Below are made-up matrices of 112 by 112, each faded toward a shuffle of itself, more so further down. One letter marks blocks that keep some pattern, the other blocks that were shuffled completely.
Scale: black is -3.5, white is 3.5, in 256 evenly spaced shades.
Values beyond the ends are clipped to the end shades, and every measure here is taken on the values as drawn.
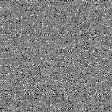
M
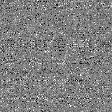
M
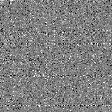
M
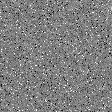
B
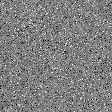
B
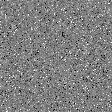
B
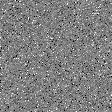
B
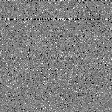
M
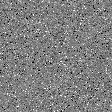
B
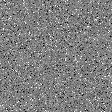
B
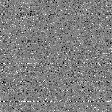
M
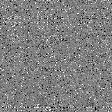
M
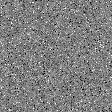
B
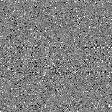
M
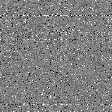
M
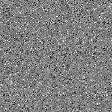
M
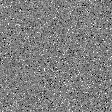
B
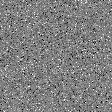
B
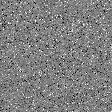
B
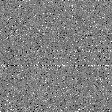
M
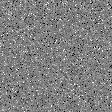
B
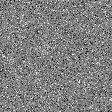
B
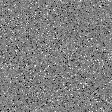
B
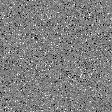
M
